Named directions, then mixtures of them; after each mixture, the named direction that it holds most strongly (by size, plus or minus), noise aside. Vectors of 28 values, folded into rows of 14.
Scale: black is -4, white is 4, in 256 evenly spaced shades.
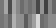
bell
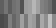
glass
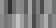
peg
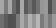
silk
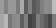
glass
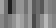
peg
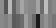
bell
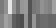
peg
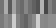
bell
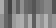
peg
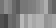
silk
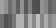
silk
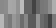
glass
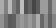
silk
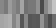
glass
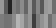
peg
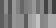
bell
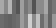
silk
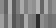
bell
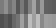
silk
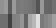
bell
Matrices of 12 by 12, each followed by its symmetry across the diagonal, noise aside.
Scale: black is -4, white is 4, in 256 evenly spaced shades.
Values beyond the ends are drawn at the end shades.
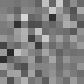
antisymmetric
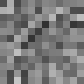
symmetric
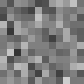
neither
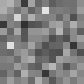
symmetric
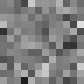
antisymmetric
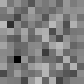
neither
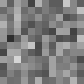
neither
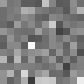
neither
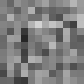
antisymmetric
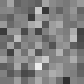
neither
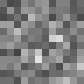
symmetric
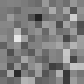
antisymmetric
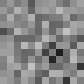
symmetric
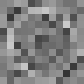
symmetric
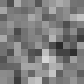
antisymmetric
